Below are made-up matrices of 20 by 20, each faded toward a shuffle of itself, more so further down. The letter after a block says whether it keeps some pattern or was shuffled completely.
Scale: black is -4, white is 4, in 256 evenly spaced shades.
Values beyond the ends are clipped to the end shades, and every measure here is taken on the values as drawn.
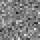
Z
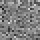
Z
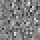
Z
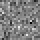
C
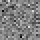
Z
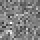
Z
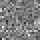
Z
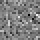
C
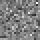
C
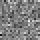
Z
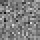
C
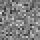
C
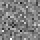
C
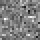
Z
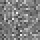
Z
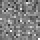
C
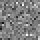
C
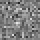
Z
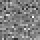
C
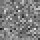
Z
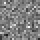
C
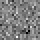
C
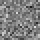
C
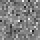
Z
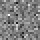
C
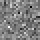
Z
